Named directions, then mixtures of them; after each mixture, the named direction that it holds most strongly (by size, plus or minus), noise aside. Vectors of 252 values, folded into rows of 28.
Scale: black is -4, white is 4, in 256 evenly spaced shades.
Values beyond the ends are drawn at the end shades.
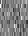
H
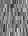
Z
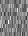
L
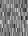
H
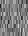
L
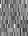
H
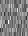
L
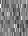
H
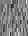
Z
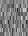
L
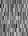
Z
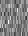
L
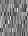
L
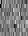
H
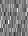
L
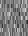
H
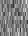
Z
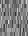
L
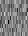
L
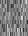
Z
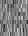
Z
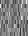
H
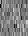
H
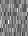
L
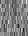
L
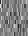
H
